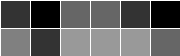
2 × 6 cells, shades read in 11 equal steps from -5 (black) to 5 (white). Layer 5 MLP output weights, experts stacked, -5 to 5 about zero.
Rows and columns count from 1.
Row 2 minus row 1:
3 2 2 2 4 4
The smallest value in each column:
-3 -5 -1 -1 -3 -5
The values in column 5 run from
-3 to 1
